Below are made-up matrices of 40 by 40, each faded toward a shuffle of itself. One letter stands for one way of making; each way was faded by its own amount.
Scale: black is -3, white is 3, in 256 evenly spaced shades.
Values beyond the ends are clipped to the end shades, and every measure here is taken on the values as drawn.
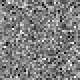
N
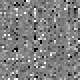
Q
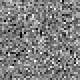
N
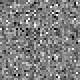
Q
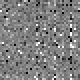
Q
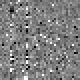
Q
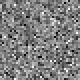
N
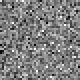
N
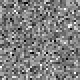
N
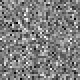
N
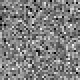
N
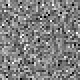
N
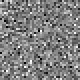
N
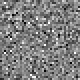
N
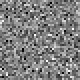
N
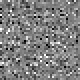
Q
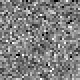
N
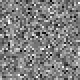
N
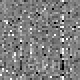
Q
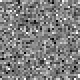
N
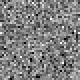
N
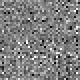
Q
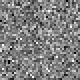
N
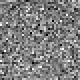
N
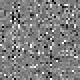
Q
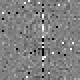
Q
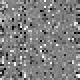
Q
